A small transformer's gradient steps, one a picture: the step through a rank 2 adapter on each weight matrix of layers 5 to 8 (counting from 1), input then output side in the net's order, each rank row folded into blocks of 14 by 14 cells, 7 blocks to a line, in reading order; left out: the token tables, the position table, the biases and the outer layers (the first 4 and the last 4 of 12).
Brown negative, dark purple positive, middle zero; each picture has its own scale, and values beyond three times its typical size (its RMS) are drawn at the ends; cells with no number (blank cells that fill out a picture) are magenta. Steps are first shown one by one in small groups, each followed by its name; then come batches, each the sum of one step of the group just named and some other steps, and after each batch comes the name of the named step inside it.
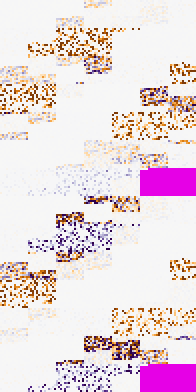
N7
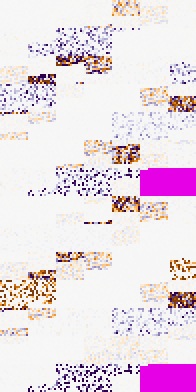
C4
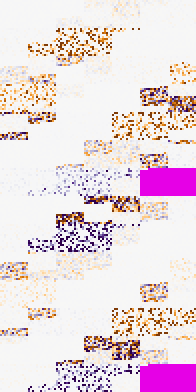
N7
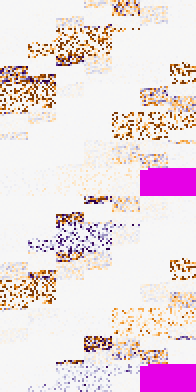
N7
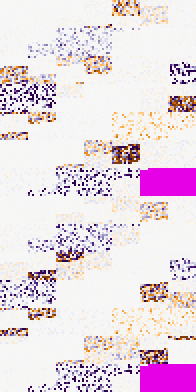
C4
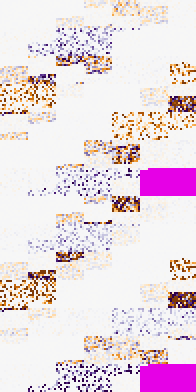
C4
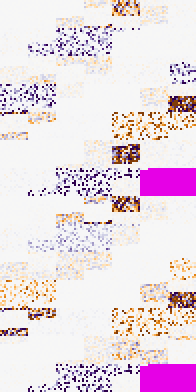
C4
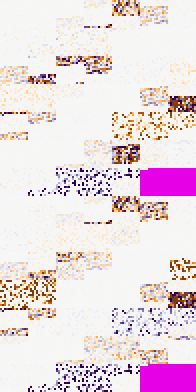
C4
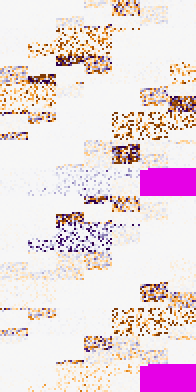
N7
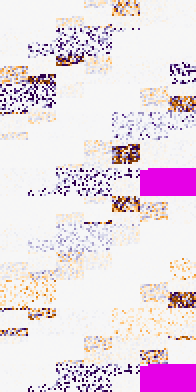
C4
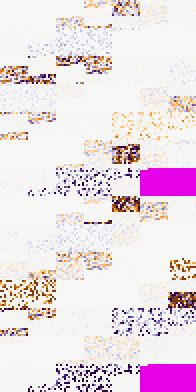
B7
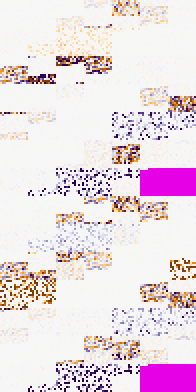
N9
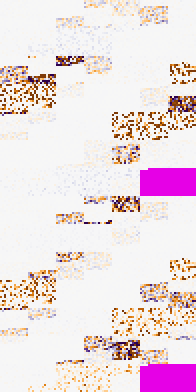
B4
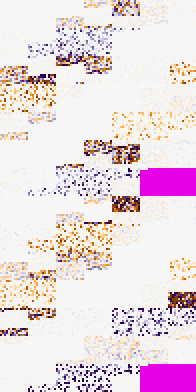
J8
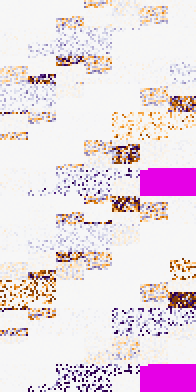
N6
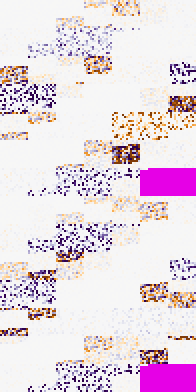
N6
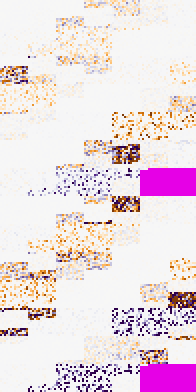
J8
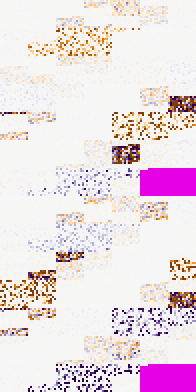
N6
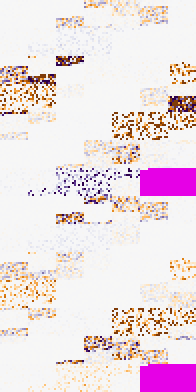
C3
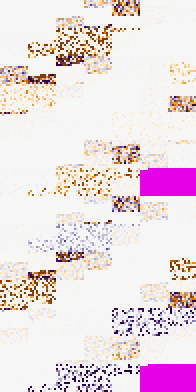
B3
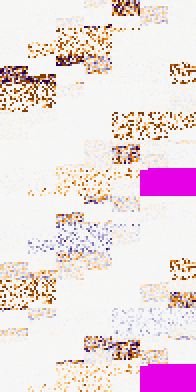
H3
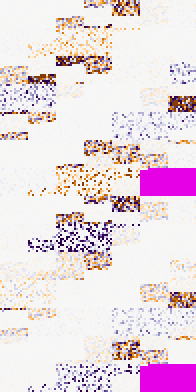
B3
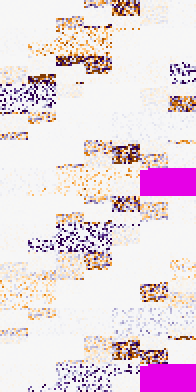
B3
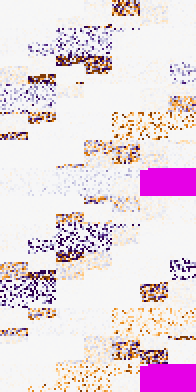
H3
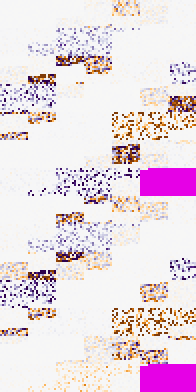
C3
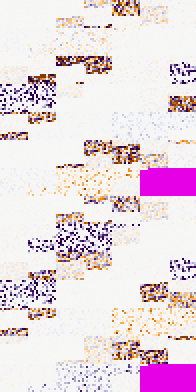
B3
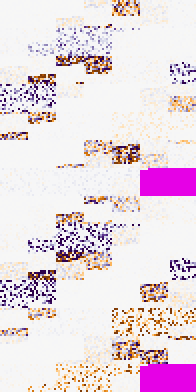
H3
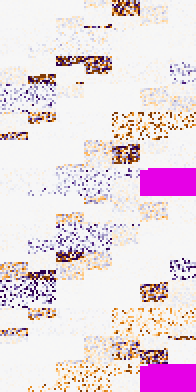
H3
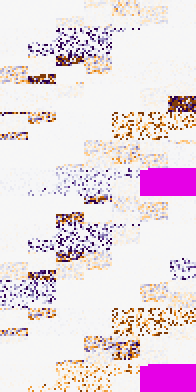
C3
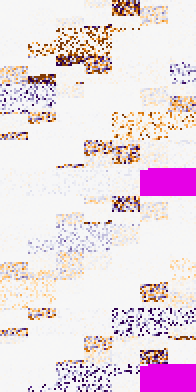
B3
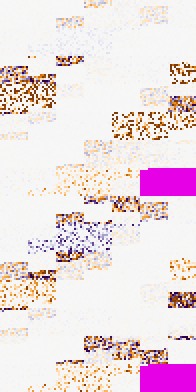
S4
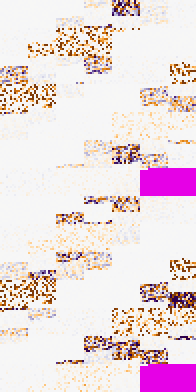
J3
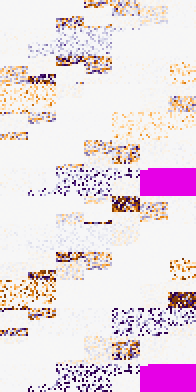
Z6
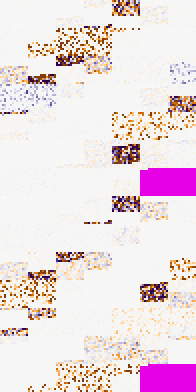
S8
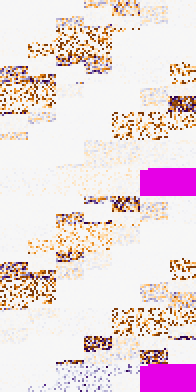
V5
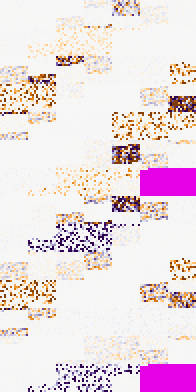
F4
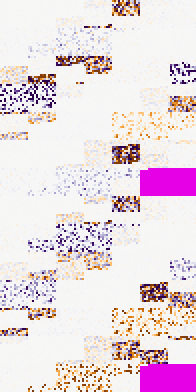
S8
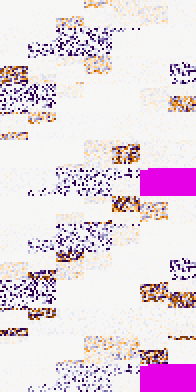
Z6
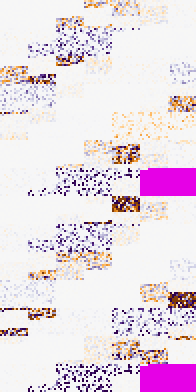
Z6
